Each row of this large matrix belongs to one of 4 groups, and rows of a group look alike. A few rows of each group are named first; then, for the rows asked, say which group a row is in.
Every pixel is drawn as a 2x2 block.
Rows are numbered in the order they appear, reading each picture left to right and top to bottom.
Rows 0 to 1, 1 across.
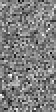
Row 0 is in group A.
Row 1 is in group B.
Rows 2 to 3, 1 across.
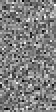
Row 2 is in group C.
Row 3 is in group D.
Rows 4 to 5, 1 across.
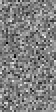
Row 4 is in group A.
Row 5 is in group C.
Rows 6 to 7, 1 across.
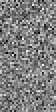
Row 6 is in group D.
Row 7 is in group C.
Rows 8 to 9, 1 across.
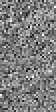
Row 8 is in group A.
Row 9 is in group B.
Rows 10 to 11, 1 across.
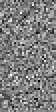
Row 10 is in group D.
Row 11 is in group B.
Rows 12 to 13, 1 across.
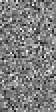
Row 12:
D
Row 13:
B
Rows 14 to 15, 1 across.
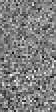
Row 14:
D
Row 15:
B
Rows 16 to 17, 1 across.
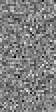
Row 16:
C
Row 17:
C
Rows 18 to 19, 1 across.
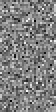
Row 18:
C
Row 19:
C
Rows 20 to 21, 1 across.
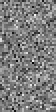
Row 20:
B
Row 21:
D
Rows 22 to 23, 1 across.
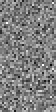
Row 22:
D
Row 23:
C
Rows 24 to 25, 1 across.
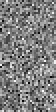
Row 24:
D
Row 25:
A
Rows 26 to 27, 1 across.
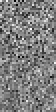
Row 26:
D
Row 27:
A
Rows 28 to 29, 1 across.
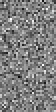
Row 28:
B
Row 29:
C
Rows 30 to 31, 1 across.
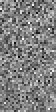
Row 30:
D
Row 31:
A
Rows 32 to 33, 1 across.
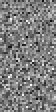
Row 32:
B
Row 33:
D
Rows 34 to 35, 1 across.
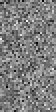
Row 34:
B
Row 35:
A
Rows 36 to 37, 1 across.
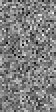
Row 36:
A
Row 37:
A
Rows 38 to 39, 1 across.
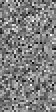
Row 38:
D
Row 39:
D
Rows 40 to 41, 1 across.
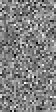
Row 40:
A
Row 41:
C
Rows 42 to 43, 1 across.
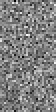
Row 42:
C
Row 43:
A
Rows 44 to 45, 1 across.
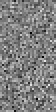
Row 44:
C
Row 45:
A
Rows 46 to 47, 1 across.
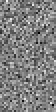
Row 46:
D
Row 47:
C
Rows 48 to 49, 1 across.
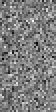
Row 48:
B
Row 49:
B
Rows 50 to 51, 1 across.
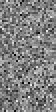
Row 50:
D
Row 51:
A
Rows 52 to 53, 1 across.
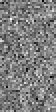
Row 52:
B
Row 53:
A
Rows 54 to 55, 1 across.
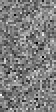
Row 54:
A
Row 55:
B
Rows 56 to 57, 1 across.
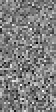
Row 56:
D
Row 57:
A
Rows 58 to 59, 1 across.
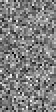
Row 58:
D
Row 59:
D
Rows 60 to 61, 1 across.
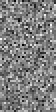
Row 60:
C
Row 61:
A
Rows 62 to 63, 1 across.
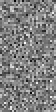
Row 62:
C
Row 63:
C
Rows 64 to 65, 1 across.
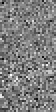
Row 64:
B
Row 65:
B
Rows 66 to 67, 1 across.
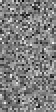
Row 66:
D
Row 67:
B
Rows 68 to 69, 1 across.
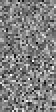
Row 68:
A
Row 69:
D
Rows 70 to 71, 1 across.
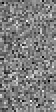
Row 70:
B
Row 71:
B
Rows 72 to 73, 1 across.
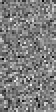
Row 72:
B
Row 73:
B
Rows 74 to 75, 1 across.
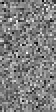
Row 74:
B
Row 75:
A
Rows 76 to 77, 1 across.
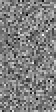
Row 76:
A
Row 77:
C
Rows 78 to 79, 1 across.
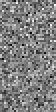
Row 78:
C
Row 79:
B
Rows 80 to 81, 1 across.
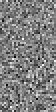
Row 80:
D
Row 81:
C
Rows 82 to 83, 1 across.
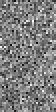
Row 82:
C
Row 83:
A
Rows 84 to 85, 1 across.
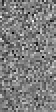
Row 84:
B
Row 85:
B
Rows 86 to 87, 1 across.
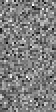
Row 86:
D
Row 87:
B
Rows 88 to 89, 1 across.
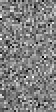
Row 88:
C
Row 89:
B
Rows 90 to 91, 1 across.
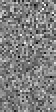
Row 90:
C
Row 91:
A
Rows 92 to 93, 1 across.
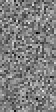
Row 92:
D
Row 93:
A
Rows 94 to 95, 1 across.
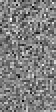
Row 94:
D
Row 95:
C
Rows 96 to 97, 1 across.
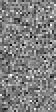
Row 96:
C
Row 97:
B
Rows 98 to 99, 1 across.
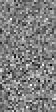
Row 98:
D
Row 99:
D
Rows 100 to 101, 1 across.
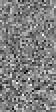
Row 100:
A
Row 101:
D
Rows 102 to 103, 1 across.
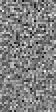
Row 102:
C
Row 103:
C
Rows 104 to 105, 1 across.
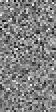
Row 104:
D
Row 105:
D
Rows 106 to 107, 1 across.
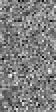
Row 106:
A
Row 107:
B
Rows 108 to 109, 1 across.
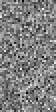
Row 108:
C
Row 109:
A
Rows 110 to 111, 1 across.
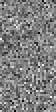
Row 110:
B
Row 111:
C
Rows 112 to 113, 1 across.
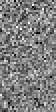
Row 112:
D
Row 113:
B
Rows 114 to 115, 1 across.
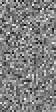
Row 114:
D
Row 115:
C
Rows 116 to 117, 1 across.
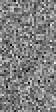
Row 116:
C
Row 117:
A
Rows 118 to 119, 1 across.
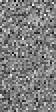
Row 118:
D
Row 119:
B
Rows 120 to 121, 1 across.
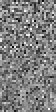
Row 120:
C
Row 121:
A
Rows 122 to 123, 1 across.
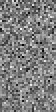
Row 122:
D
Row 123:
A
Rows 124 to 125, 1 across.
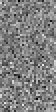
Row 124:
A
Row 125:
C
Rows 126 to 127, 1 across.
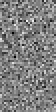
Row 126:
B
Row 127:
C
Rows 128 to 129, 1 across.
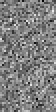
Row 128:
B
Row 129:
A
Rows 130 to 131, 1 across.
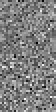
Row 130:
A
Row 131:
C
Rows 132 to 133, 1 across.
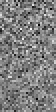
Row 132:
D
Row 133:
A
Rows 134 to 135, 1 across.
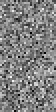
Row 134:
C
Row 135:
A
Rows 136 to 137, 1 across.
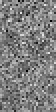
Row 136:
A
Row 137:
A
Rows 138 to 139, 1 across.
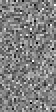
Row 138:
C
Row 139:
D
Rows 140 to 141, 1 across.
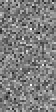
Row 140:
D
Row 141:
D
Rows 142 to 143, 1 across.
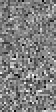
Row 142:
B
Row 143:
C
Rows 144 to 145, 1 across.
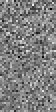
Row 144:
D
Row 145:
A
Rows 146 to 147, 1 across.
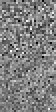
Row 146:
C
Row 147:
A
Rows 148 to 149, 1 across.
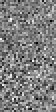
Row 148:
B
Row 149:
D
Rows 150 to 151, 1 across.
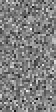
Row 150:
D
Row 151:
C
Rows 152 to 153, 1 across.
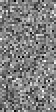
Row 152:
C
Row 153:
A
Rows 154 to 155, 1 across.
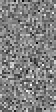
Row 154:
C
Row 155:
C
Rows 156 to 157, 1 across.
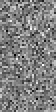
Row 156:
A
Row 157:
C
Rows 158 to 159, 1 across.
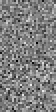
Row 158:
C
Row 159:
D
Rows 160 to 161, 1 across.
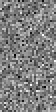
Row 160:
A
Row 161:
C
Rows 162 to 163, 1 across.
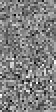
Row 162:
A
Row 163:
C
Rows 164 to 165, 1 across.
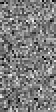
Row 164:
B
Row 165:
B
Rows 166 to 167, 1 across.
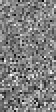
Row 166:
A
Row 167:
B
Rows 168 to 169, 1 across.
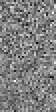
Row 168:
C
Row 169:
A
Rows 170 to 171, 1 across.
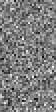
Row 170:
D
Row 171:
B
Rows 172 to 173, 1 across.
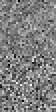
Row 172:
A
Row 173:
D
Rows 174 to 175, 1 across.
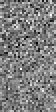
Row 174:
B
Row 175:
A
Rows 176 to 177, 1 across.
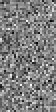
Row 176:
B
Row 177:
D
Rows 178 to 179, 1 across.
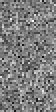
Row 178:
B
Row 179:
A
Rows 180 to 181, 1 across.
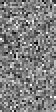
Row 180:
B
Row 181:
C
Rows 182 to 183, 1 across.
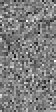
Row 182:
B
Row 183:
C
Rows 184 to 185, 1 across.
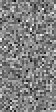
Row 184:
C
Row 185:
C
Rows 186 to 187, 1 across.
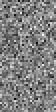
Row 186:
A
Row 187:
C
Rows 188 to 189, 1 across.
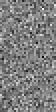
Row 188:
C
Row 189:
B
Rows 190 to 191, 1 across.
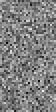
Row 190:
C
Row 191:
A
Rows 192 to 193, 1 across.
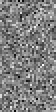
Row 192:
A
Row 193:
C
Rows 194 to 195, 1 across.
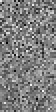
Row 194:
D
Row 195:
A
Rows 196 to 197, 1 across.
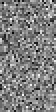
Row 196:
B
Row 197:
D
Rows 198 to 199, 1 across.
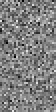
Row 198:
D
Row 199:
C
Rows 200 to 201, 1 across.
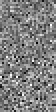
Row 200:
C
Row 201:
D
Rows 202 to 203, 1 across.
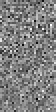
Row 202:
C
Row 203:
A
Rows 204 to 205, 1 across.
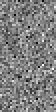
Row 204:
A
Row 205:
C
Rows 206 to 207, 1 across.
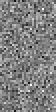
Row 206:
C
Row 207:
A
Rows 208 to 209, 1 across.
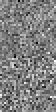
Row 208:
A
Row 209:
C
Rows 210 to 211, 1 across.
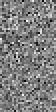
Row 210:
B
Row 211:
D
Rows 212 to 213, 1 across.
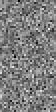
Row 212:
A
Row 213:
C
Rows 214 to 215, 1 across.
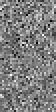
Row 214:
A
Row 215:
B
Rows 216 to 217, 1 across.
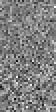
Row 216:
A
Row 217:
D
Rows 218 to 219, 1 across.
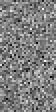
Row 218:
C
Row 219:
A
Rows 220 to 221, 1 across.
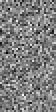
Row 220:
D
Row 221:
D
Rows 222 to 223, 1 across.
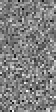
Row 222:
A
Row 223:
C
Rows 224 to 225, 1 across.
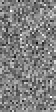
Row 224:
A
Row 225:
C
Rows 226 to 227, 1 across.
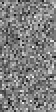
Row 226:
A
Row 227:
B
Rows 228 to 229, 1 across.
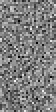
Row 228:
C
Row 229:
A
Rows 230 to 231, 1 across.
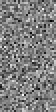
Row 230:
C
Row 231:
D
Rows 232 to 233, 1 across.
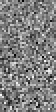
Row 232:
A
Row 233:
B
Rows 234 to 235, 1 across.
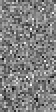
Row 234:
C
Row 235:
B
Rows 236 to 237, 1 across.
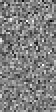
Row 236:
B
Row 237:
C
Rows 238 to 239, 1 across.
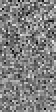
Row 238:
A
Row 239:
C
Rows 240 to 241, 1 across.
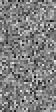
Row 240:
A
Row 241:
C
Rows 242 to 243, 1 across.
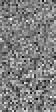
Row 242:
B
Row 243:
C
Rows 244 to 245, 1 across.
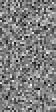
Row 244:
D
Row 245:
D
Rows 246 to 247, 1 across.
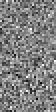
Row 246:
D
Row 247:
C
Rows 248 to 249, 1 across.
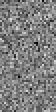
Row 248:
B
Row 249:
C
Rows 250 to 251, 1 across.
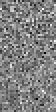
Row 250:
C
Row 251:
A
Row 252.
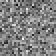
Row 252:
D
